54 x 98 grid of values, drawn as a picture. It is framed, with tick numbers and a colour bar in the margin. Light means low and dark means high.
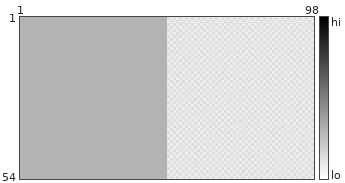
The table splits into one row of 2 panels. Panel 1,1: low, flat. Panel 1,2: very low, checkered, faint in contrast.
